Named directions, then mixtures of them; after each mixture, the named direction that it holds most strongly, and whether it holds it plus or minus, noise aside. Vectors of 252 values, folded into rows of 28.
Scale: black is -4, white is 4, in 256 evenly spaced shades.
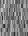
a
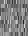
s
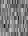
s, plus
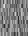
a, plus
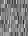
s, plus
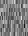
a, plus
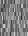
a, minus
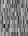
a, plus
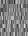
a, minus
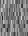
a, plus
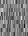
a, plus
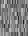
s, plus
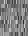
s, plus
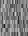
a, plus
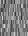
a, minus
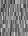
a, minus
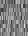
a, minus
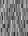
a, plus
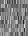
s, plus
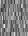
a, minus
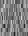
a, plus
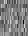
s, plus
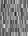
a, minus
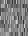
s, plus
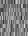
a, minus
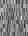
a, plus
